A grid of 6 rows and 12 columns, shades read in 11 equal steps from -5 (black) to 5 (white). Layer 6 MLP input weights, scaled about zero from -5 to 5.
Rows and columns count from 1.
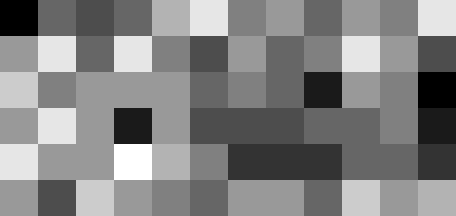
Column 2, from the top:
-1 4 0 4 1 -2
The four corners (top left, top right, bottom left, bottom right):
-5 4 1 2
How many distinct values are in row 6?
6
